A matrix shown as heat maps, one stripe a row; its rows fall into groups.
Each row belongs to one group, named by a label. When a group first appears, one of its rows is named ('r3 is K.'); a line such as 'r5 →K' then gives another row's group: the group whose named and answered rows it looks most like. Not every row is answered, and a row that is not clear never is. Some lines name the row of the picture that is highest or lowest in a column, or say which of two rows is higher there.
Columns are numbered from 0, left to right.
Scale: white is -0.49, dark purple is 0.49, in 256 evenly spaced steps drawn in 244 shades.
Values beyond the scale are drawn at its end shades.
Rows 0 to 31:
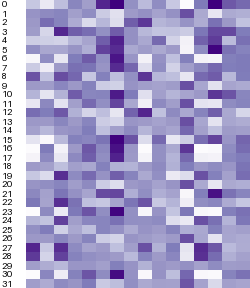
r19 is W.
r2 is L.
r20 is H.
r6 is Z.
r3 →W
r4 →W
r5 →W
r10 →W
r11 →Z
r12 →L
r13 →H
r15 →W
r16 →Z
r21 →W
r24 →W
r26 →H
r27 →L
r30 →Z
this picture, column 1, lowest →15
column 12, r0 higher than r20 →Yes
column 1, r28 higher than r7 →Yes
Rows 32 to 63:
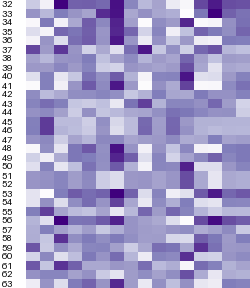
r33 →W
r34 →Z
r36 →Z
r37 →L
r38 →H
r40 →Z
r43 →L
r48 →Z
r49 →W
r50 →Z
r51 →H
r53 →W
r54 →Z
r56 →W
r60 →Z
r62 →H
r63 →Z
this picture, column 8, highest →37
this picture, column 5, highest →33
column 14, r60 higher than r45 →Yes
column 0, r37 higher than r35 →Yes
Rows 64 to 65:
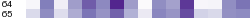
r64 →Z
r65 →Z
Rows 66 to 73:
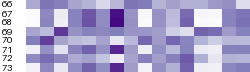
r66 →L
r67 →Z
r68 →Z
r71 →Z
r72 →H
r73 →Z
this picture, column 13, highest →69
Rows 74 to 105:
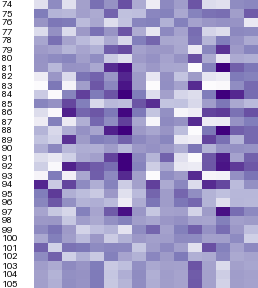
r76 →L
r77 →Z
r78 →L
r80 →H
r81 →W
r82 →Z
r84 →W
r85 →L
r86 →W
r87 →Z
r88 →W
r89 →W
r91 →W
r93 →Z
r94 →L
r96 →H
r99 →L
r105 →H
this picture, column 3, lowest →99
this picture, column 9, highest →91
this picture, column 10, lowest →86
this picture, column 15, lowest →76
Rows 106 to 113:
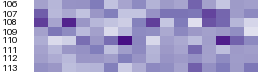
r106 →H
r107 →L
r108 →L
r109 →L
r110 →W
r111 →H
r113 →L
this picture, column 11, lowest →108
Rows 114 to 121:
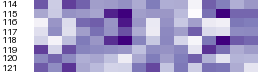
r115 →W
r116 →Z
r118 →W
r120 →H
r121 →L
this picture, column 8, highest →121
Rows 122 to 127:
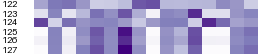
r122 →L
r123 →Z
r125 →Z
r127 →Z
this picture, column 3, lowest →123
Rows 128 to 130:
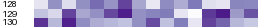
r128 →Z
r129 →W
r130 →L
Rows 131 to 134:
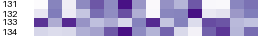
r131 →Z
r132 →Z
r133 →L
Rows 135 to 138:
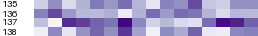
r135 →Z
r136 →H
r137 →W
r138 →Z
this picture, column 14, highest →137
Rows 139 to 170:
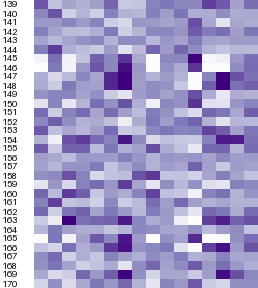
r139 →L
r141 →H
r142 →L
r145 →Z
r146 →Z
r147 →W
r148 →W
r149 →H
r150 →Z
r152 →H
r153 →L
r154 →W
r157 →H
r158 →L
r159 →Z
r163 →W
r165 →Z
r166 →W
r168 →L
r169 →W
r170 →Z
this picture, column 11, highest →145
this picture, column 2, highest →163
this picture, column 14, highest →154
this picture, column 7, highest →158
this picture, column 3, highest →154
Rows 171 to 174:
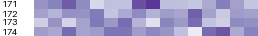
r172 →H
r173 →Z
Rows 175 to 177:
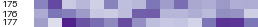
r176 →L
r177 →W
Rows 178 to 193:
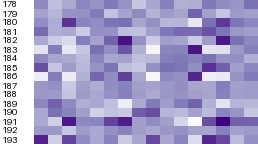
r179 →H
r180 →W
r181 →L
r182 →W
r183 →Z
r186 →Z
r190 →L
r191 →W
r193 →L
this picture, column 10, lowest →191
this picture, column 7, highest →190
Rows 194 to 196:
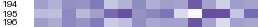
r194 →H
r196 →H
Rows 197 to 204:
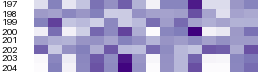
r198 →H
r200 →Z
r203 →Z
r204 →Z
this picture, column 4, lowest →199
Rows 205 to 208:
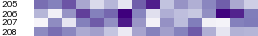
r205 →L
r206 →W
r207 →Z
